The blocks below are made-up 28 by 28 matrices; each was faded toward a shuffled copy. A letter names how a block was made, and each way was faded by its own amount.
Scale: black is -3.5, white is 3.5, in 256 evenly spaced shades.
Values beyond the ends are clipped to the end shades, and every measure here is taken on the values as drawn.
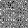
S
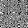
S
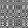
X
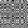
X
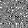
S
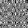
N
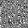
S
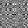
N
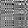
X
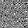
S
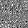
S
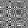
X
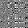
N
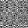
N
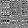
N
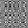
X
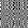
X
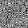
S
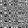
N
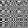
X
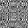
N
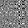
N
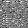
S
